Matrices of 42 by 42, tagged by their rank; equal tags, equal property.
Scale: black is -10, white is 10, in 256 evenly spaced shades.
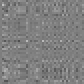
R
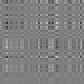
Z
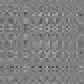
R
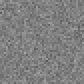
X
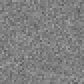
X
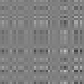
Z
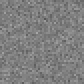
X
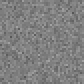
X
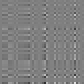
Z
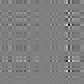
Z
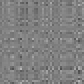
R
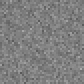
X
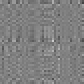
R
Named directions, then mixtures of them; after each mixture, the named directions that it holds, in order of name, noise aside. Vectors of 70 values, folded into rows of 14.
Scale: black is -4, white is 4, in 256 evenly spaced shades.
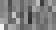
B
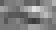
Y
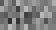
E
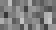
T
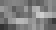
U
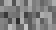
E, T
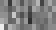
B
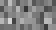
E, T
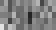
B, E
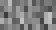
T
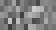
E, Y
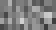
T, U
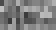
E, Y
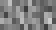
T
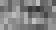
B, Y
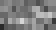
T, U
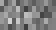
E
